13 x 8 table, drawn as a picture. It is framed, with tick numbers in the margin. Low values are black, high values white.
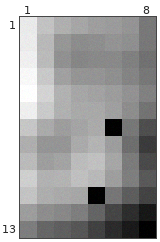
Slope: up to the top left. Lone odd cells: 2, each lower than its neighbours. Roughest part: bottom middle. Stripes: none. Calmest part: centre.
